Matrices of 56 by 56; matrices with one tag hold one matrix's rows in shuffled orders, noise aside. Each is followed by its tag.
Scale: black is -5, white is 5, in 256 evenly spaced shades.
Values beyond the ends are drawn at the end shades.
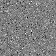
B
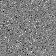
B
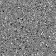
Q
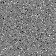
Q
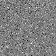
B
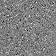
B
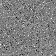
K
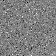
B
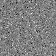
B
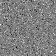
K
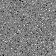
Q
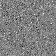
K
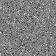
K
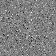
B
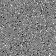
Q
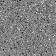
Q
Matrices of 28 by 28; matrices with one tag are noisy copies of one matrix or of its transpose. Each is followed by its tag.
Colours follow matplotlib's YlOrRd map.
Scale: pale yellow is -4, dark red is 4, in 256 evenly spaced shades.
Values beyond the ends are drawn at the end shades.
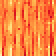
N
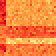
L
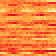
N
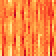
N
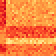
L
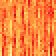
N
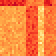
L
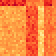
L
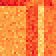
L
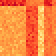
L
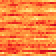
N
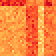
L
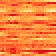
N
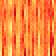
N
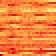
N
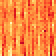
N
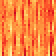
N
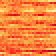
N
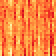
N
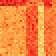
L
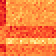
L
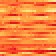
N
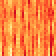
N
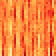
N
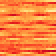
N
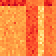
L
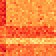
L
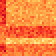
L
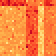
L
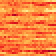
N
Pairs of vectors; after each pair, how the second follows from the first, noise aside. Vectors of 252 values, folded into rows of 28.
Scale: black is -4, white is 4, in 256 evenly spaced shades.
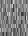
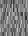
sign-scrambled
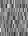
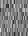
sign-scrambled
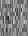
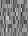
negated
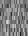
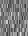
sign-scrambled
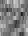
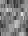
negated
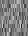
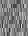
negated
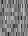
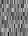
sign-scrambled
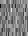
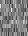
sign-scrambled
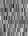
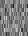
sign-scrambled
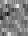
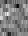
negated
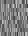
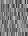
negated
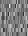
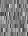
sign-scrambled
